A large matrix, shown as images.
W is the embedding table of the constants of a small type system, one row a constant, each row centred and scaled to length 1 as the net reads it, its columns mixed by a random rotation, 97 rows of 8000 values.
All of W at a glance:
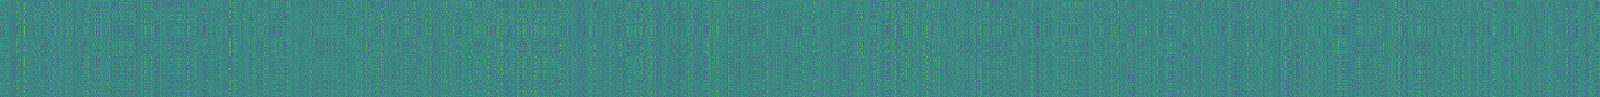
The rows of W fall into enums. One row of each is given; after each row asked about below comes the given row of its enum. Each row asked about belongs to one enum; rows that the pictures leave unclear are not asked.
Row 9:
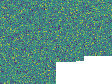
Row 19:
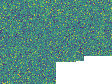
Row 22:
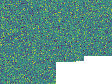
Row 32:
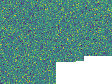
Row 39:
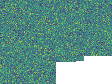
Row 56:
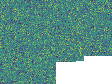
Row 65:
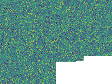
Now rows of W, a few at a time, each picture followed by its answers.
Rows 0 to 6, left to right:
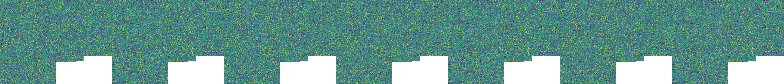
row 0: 65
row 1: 56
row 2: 39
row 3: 39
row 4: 56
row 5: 39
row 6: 56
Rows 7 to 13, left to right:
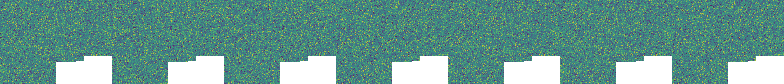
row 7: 39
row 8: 22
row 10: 65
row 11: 39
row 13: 65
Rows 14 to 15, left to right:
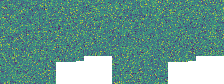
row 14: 9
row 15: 19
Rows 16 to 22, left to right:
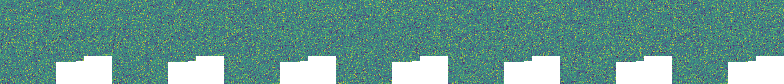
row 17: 65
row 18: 22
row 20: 9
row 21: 56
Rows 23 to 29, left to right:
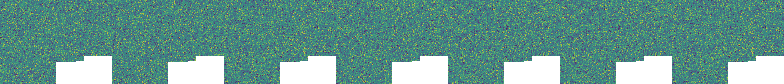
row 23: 39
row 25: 56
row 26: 32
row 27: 9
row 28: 9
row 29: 56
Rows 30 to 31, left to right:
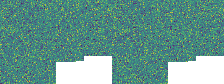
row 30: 32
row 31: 22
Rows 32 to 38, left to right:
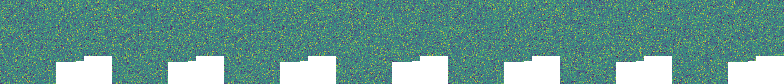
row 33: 9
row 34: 9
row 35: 39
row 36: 32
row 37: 56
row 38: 65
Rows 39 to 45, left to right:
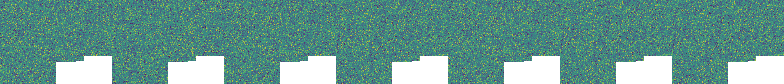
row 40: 56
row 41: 39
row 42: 65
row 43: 39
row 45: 65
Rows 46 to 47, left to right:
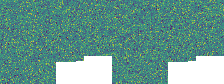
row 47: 9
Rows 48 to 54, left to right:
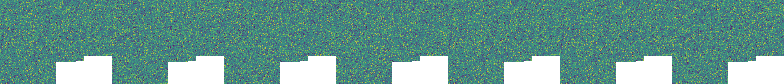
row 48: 65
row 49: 22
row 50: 39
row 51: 39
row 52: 65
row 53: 65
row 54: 9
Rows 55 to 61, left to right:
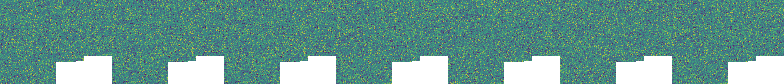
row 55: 65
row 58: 22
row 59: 19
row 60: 39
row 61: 22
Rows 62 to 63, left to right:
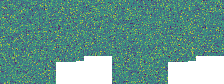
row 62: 9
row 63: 56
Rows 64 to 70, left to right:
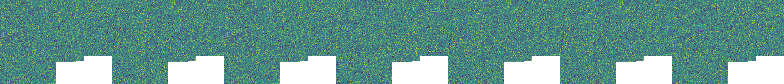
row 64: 22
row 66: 22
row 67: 56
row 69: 65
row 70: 9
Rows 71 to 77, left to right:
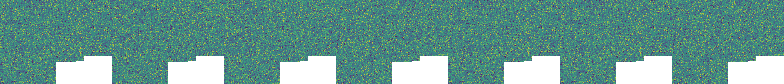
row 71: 56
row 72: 9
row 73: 22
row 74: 65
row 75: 56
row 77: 65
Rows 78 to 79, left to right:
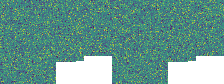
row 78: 56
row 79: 9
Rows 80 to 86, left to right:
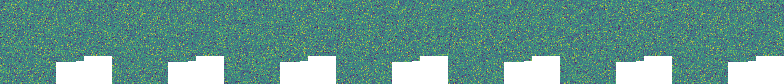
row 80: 39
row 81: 39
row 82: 56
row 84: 65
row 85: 9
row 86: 39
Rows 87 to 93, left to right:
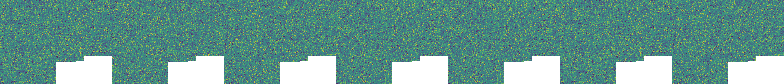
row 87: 56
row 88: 39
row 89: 65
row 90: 32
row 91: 32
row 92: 56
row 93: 65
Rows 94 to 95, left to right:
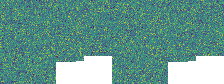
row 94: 56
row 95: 39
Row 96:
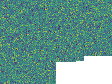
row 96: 9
